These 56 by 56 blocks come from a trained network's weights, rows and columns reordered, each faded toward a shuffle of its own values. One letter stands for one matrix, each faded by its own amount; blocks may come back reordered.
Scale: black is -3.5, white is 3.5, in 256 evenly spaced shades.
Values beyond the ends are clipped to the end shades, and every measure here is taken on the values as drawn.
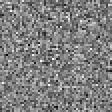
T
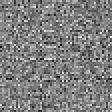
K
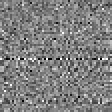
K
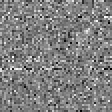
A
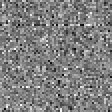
A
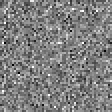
T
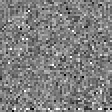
T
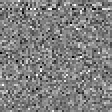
A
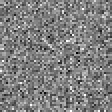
T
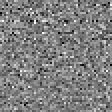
A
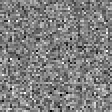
T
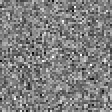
T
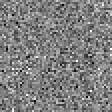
T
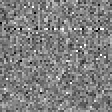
T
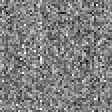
T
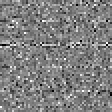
A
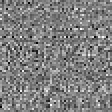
K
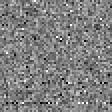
T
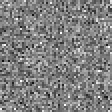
T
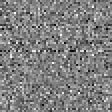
A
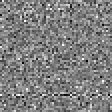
A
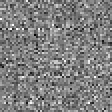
K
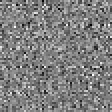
K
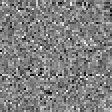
A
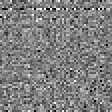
K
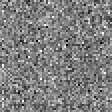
T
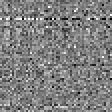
K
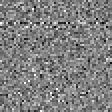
A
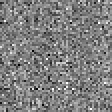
T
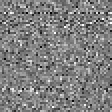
A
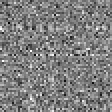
K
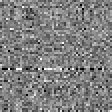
K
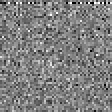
K
